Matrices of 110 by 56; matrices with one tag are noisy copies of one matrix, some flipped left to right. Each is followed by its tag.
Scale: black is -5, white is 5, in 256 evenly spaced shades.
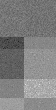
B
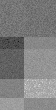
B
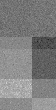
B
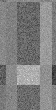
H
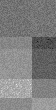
B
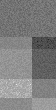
B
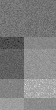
B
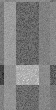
H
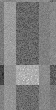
H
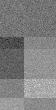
B
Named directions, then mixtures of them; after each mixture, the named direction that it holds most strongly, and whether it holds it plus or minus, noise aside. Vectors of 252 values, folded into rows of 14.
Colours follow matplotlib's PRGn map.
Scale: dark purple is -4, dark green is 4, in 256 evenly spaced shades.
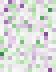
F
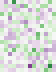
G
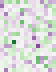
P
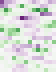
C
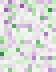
F, plus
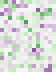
G, minus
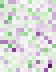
G, minus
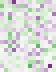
G, minus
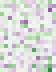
G, plus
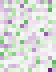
F, plus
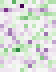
C, minus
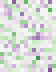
G, minus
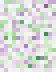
G, minus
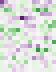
C, plus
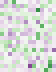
G, plus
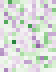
P, plus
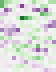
C, minus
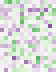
P, plus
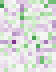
P, minus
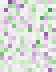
F, plus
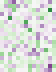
G, minus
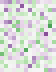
F, plus
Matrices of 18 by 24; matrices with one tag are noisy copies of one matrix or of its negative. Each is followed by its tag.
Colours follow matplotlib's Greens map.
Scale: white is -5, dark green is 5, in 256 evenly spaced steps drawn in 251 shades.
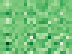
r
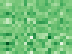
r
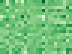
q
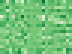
q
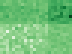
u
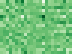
q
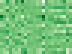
q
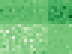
u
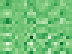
r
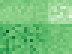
u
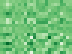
r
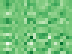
r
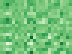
r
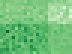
u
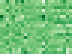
q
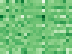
q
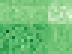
u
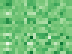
r
